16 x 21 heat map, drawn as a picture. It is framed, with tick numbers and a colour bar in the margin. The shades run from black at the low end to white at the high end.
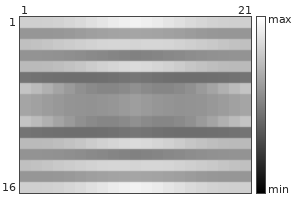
Calmest part: centre. Slope: none. Mirror symmetry: left to right and top to bottom.
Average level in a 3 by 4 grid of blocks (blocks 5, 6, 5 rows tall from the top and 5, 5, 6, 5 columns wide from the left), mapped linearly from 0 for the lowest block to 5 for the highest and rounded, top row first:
4 5 5 4 / 1 0 0 1 / 4 5 5 4
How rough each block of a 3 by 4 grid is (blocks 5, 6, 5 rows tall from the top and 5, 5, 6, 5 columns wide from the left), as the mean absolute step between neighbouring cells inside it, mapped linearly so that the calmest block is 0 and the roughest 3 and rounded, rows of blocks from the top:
2 3 3 2 | 1 0 0 1 | 2 3 3 2
